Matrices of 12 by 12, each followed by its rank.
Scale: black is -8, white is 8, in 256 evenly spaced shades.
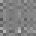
two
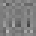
two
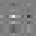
one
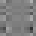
one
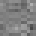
two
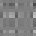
one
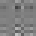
one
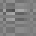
one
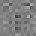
two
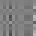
one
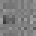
two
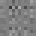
two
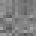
two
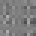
two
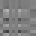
one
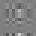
one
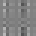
one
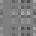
one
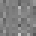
two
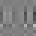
one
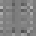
two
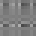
one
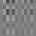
one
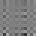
one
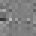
two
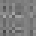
two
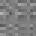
two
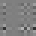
one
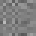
two
